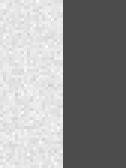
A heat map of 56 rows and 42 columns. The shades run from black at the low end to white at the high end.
The table splits into one row of 2 panels. Panel 1,1: very high, fine-grained, faint in contrast. Panel 1,2: low, flat.
